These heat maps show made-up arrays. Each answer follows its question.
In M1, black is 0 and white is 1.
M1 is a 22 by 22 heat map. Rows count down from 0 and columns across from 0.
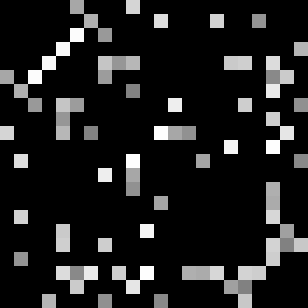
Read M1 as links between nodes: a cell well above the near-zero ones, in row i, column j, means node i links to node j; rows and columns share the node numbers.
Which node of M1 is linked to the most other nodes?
node 19
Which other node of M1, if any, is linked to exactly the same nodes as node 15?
node 18
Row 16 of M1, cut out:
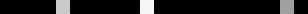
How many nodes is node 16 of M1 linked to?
3
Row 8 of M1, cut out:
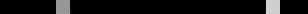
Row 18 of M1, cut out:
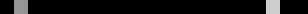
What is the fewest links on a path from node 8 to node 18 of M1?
2
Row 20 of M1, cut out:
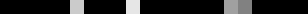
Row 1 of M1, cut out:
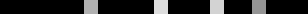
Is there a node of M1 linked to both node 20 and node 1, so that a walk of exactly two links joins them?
no
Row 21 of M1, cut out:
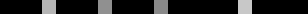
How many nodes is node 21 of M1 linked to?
4
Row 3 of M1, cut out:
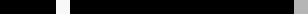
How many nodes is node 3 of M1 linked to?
2
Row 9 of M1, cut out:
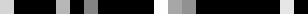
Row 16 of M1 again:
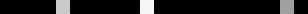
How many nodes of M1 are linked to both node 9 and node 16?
2
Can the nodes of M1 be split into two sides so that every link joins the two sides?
no
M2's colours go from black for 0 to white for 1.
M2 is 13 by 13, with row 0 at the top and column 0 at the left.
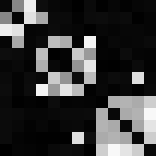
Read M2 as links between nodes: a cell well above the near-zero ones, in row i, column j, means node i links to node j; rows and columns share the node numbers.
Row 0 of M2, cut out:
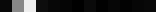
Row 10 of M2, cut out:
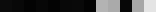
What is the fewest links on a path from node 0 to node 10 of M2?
6
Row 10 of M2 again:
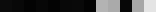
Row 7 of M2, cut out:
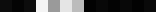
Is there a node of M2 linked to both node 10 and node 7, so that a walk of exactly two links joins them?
no
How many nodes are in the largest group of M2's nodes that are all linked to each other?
5
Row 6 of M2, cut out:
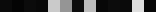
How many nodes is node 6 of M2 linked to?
4
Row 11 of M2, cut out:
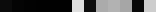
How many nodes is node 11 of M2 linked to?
5
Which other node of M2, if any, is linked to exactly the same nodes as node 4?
node 5
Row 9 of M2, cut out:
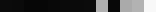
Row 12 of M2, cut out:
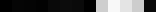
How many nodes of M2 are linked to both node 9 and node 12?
3
